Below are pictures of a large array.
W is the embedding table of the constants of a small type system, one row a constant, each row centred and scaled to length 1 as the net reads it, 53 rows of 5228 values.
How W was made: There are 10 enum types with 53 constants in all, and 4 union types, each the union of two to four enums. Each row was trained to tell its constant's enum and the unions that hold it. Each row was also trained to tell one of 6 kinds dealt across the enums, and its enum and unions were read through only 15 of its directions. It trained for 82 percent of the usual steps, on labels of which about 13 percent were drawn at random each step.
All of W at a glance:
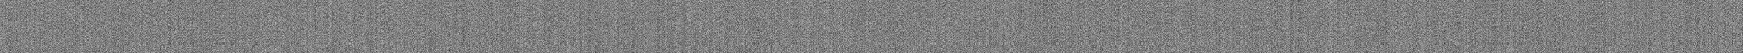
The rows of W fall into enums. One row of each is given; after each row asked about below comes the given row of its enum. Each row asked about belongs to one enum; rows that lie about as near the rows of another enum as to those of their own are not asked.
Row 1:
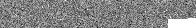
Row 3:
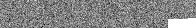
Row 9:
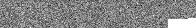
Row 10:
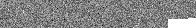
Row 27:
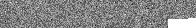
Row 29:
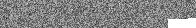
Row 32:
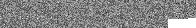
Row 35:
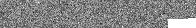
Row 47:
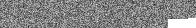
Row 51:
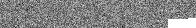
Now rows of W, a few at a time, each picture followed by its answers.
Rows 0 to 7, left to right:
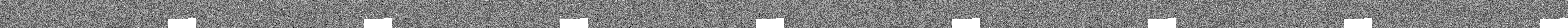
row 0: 27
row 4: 27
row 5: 35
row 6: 51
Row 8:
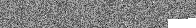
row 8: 32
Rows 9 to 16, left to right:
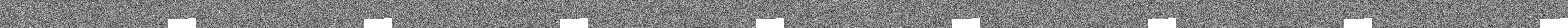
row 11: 3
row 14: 51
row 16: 3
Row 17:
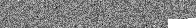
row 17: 35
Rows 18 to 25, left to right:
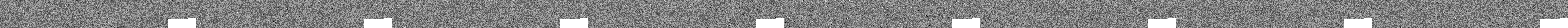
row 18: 32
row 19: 29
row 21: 10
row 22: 1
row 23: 1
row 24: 9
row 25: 3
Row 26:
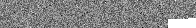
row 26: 1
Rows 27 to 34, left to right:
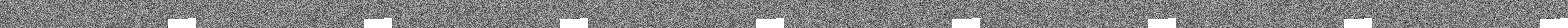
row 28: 10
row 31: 9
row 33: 32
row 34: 47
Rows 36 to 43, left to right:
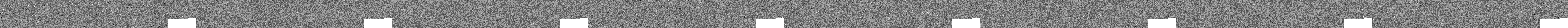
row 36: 9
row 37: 29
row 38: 35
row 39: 9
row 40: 27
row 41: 47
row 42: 32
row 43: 35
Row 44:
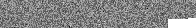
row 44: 32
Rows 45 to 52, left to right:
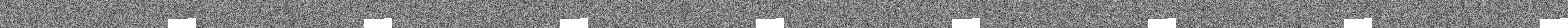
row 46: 29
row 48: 35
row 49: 47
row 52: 29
